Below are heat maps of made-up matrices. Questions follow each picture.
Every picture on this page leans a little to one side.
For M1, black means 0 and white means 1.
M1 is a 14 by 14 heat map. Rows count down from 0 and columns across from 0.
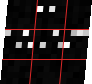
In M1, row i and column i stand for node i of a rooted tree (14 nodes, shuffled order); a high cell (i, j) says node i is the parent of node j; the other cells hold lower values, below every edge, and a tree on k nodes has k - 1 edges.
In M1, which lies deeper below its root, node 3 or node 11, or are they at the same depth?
the same depth
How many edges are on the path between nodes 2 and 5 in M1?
3
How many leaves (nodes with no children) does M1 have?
11
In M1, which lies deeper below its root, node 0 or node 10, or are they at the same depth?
the same depth
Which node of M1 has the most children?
5
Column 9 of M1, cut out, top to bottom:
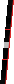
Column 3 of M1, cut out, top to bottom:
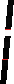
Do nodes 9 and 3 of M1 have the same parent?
no
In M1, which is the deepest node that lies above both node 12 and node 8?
5
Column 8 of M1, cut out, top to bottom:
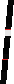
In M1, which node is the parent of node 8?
5
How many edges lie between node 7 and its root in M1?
1
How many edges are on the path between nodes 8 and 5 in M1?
1
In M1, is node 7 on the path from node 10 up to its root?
yes
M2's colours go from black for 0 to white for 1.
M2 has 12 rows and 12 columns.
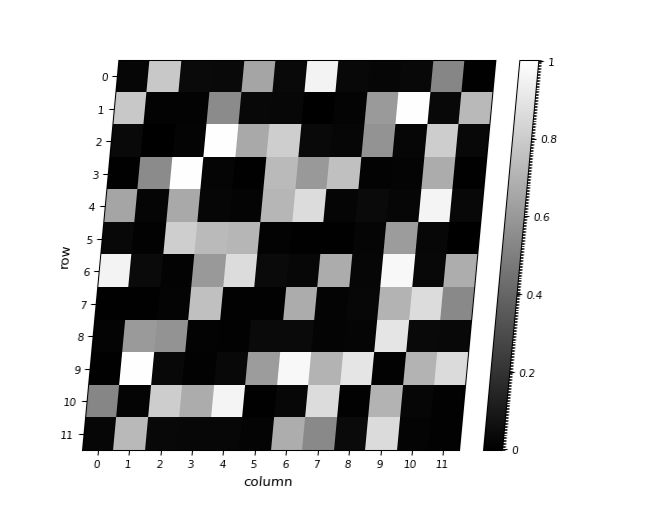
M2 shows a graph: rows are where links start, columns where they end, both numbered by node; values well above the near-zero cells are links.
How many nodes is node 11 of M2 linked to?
4
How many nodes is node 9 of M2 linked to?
7
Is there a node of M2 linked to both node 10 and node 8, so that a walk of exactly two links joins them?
yes
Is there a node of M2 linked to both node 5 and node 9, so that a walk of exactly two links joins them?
no
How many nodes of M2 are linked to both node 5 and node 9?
0
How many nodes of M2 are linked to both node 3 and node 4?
4
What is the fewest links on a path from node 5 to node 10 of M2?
2
